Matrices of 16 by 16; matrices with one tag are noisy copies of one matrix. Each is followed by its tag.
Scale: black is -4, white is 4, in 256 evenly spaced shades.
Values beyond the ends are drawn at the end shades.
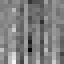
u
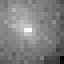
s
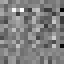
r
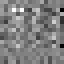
r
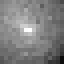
s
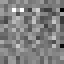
r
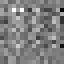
r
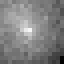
s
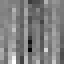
u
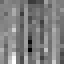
u
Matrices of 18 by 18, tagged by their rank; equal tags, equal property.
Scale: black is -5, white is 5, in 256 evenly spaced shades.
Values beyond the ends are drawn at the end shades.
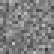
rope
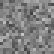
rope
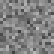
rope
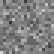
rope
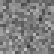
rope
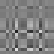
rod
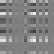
rod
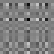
rod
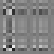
rod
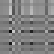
rod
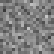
rope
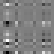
rod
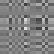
rod
